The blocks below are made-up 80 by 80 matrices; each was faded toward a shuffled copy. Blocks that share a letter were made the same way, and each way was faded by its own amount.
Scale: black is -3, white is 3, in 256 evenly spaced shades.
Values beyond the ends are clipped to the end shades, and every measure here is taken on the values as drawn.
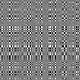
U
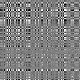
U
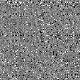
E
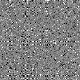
E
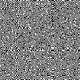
E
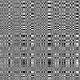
U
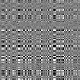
U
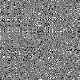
E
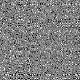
E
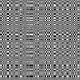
U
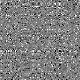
E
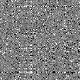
E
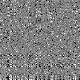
E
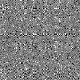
E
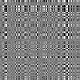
U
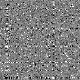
E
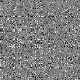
E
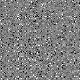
E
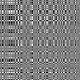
U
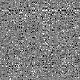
E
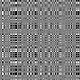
U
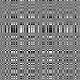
U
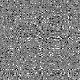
E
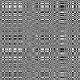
U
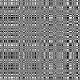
U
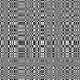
U
